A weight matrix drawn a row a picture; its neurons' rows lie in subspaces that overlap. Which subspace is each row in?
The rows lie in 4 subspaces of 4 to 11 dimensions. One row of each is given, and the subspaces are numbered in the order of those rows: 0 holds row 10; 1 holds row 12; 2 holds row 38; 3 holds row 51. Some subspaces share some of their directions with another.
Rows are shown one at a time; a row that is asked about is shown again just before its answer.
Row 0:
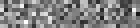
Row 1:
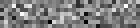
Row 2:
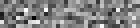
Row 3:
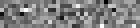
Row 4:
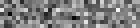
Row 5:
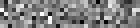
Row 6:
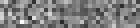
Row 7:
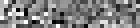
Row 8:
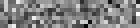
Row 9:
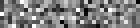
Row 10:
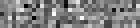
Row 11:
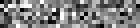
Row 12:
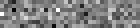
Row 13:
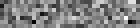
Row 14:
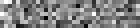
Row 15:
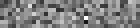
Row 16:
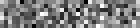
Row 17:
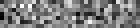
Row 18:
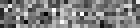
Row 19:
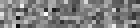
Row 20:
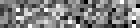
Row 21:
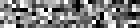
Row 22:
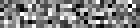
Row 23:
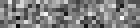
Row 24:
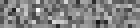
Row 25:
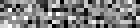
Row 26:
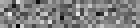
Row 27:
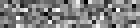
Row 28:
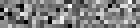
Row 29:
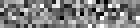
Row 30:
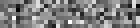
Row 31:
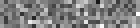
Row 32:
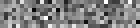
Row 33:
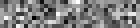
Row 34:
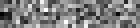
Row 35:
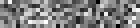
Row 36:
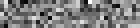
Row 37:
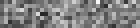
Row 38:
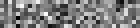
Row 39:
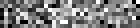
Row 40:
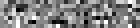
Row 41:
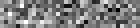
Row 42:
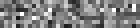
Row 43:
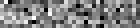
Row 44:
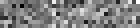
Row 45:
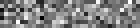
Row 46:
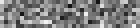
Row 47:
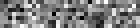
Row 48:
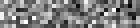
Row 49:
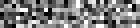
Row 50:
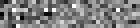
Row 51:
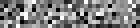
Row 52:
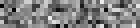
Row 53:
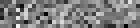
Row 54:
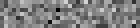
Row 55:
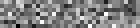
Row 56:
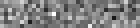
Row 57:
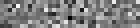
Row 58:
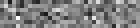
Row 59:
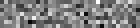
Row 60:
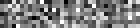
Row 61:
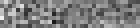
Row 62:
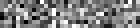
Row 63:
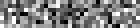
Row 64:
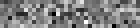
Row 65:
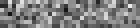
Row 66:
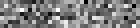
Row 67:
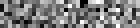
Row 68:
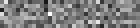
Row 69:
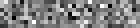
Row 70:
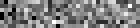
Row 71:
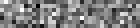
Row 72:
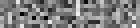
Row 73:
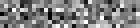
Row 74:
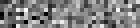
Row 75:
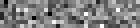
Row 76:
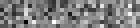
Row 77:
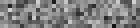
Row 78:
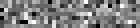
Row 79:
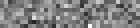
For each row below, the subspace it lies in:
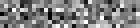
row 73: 1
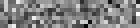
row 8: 1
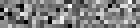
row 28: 1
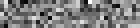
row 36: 1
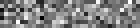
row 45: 0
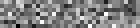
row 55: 0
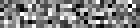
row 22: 3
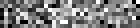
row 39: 0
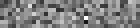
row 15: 1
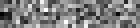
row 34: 0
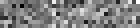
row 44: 0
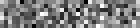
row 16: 1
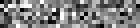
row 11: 0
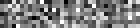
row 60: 0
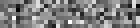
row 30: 0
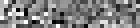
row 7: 3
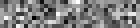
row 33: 0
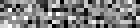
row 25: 0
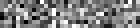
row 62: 0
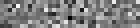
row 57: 0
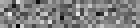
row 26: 0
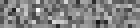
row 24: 3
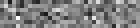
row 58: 2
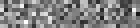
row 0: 1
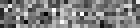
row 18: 0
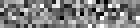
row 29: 0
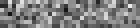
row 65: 2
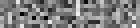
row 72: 0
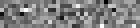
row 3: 0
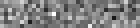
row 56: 0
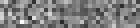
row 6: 1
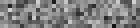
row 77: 0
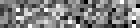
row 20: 2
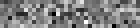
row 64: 0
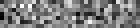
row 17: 0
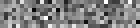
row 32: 0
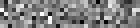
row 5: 1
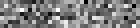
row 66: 3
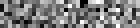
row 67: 1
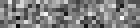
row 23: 2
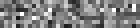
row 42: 0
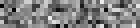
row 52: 1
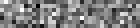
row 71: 0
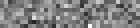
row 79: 1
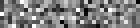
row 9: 1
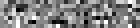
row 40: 3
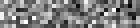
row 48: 0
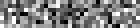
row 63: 0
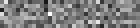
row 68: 1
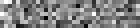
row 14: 0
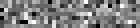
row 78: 1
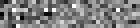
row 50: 1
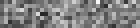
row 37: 3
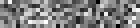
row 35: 2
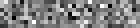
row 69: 1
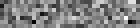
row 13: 1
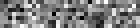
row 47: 0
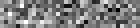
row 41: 1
